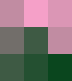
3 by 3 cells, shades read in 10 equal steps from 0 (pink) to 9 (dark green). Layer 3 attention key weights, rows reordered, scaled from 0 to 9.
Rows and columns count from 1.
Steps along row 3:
up up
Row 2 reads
5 7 2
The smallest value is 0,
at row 1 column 2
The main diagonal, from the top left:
2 7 9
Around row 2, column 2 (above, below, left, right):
0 8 5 2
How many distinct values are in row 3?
3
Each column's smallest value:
2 0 1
